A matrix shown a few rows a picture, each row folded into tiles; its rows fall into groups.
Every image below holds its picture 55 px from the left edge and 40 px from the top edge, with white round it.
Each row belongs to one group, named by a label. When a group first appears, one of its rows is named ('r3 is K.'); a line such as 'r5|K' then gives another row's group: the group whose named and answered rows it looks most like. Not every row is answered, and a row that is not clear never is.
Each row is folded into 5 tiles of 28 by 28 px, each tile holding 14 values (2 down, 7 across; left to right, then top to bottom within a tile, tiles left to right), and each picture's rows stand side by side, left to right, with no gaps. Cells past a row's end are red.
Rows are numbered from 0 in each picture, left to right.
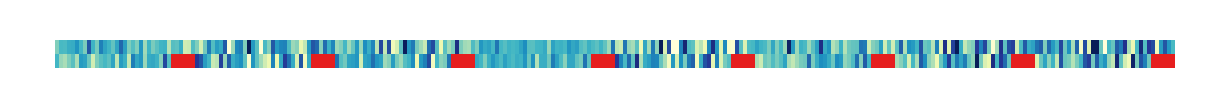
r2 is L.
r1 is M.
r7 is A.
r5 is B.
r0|B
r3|B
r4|L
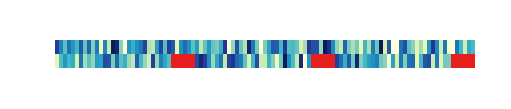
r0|A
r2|L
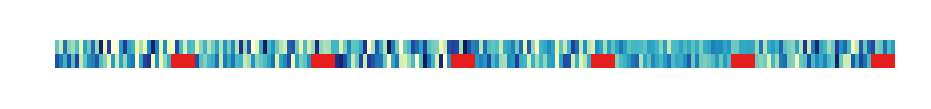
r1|L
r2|M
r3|L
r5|A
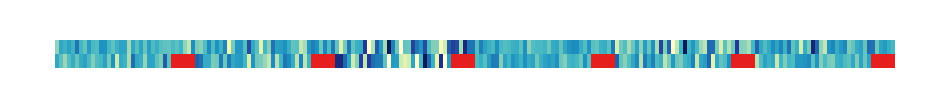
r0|B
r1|M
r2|M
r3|B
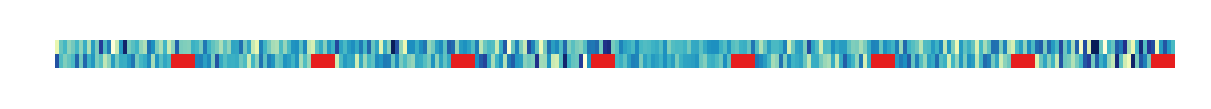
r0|L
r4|B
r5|M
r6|L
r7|A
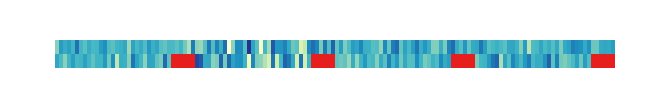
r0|B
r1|M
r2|A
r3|B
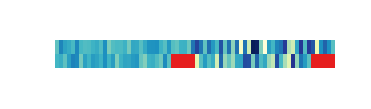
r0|B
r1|A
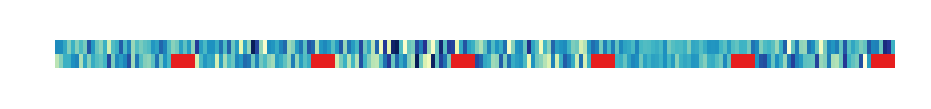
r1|A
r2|A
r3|M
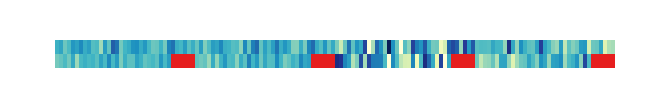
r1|A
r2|M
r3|B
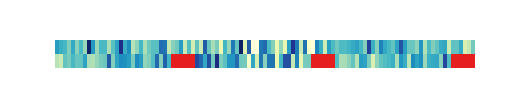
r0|B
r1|L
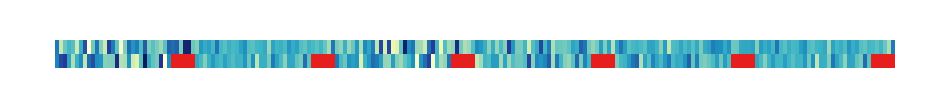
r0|M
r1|B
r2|L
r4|B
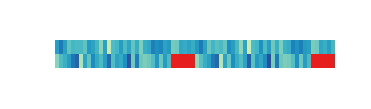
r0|B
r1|B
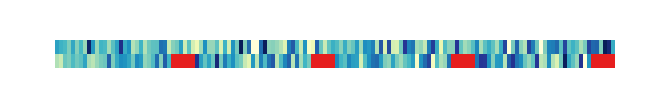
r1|L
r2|L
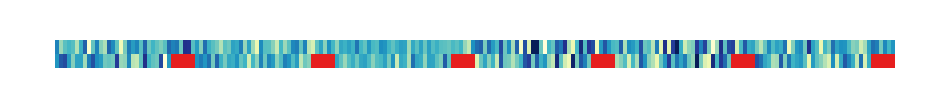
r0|M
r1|L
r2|B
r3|A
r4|A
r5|M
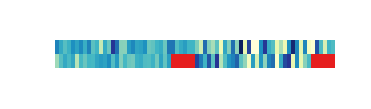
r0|A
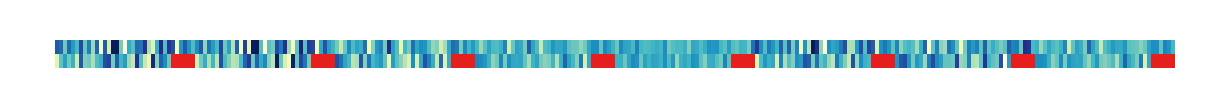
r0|A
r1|A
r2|M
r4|B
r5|A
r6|M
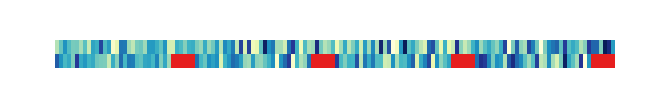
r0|L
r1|L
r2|L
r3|M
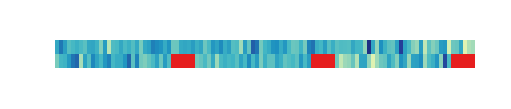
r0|B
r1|A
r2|B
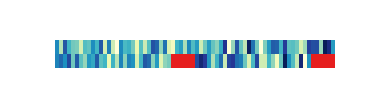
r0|L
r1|M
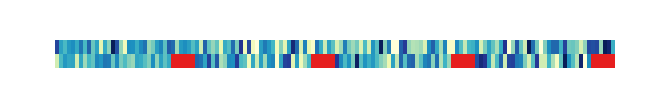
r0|A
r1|L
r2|L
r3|M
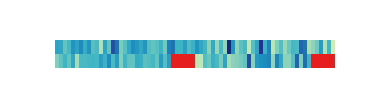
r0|A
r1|B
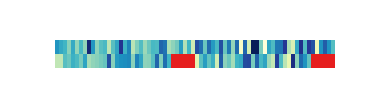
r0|B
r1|A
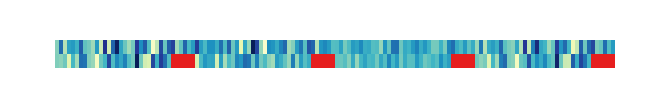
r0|A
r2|A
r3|A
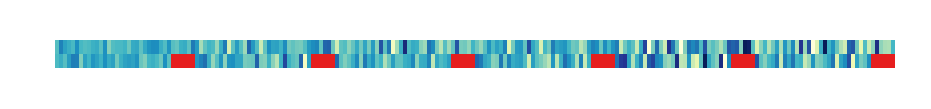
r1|M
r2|L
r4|M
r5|L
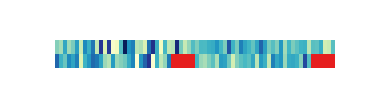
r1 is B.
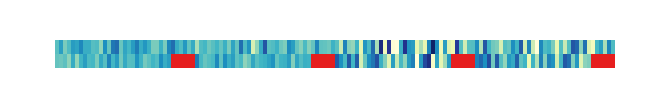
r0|A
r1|L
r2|L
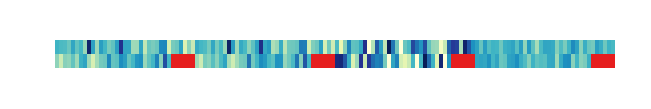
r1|B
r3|L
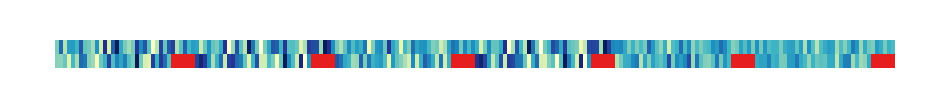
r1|M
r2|M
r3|M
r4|B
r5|L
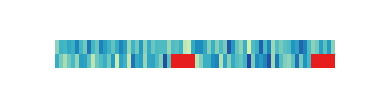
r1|B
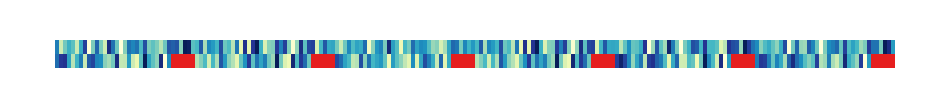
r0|M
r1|A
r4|M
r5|M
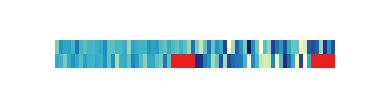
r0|B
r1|M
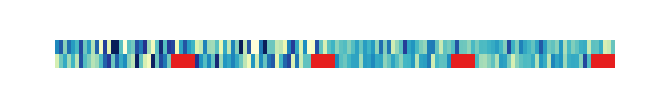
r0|A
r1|L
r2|L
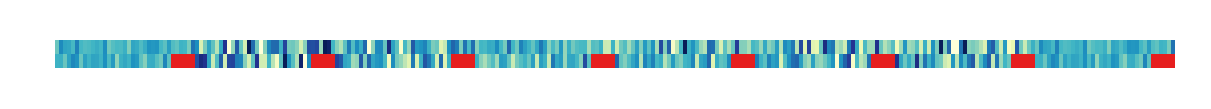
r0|B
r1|M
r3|B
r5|L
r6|L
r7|B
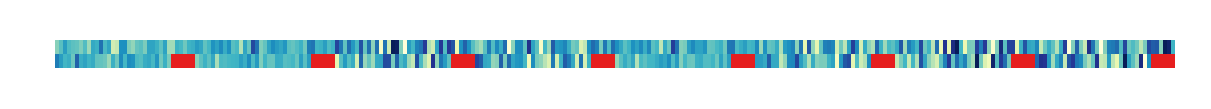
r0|L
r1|A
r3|M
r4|A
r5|L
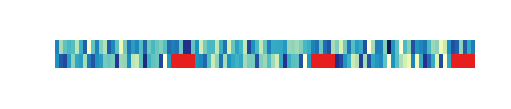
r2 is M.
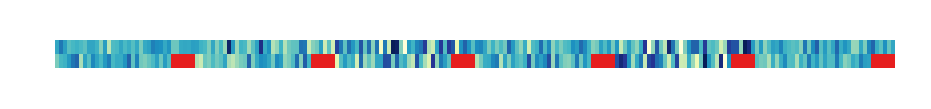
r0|B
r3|B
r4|M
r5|A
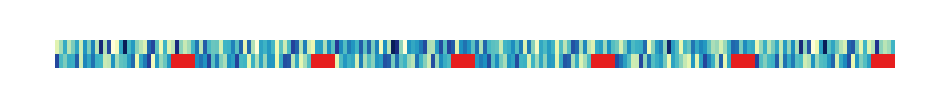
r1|L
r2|A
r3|L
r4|M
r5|L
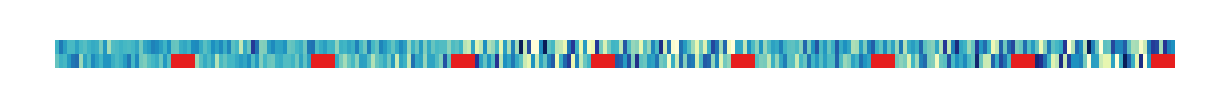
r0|B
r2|B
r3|L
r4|L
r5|A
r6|A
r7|M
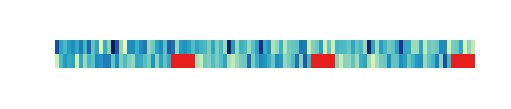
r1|B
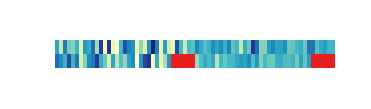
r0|L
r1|A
